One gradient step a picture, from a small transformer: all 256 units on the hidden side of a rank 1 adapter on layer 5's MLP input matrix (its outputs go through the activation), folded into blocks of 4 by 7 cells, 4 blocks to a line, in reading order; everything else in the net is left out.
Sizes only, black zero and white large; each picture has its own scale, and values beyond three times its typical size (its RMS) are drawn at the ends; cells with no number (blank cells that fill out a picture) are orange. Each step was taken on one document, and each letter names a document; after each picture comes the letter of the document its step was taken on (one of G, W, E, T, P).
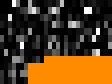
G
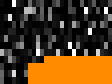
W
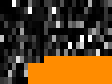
G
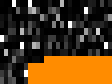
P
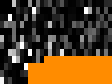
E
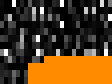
W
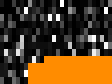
W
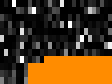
P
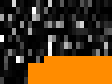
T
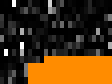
P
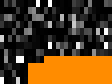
T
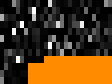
T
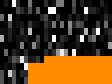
G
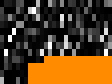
T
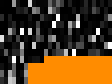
P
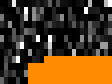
E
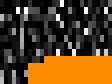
W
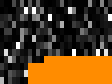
W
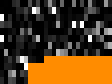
G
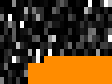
E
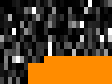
E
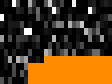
G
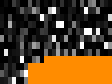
P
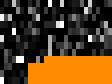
T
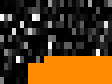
T
